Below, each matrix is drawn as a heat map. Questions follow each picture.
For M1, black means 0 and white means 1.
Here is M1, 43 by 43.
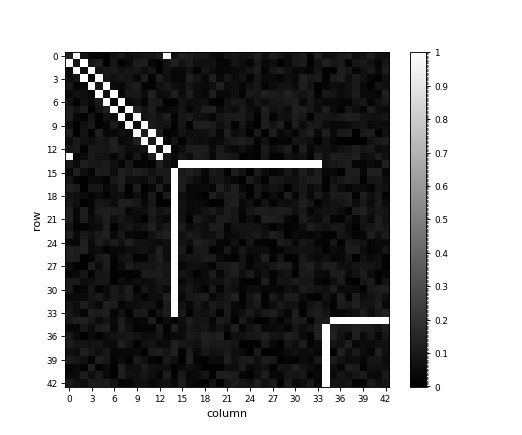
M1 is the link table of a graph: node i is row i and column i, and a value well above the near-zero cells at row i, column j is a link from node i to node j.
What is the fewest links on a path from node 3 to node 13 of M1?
4
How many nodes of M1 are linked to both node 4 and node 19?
0
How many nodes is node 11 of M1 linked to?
2
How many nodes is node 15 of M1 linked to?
1
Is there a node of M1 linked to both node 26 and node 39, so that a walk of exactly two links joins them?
no
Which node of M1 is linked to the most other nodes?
node 14
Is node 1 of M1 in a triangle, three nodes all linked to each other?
no
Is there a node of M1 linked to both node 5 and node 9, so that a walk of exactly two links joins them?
no
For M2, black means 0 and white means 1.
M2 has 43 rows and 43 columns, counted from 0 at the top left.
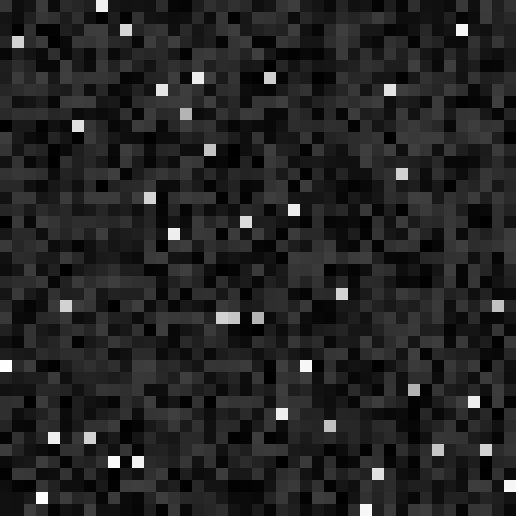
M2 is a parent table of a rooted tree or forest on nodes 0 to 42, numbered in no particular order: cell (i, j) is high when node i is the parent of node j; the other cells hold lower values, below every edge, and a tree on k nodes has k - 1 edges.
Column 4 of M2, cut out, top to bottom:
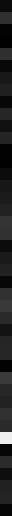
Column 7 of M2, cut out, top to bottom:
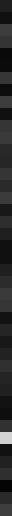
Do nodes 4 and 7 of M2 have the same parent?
yes
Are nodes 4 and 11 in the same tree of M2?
no
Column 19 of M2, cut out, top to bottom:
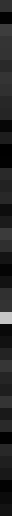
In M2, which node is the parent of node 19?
26
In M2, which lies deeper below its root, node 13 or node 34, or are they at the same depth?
node 34
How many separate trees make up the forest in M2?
5
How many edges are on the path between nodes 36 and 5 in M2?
6
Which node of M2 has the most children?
26
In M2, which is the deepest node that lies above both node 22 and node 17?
6
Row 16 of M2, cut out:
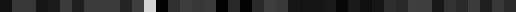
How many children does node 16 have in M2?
1
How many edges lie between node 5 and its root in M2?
5
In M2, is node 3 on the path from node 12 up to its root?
no
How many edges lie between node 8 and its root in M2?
5
